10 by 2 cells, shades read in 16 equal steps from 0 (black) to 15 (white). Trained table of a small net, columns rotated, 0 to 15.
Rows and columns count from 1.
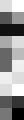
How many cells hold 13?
4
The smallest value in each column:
1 0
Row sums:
28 14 2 23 17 20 27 28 8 7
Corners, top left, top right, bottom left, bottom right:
13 15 7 0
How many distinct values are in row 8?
2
